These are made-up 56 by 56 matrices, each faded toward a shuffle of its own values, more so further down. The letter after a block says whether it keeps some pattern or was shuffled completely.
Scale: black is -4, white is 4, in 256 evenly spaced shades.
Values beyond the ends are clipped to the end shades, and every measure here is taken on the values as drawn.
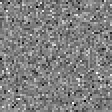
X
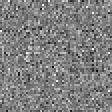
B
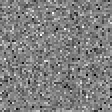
X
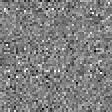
B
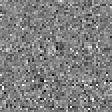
B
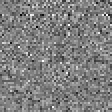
B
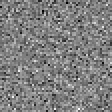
X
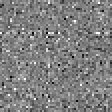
B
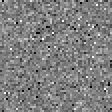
X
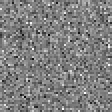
X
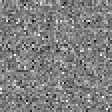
B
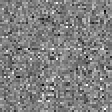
B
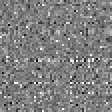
B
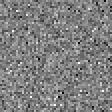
X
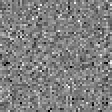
B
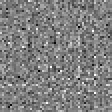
B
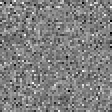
B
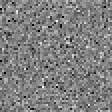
X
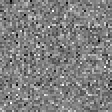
B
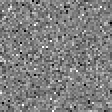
X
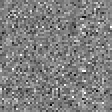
B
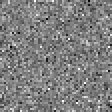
X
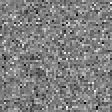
B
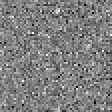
B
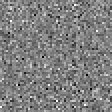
B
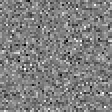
B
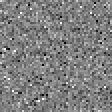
X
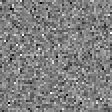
X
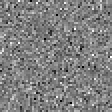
X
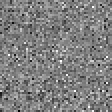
B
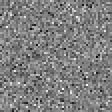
X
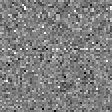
B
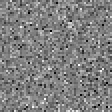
X
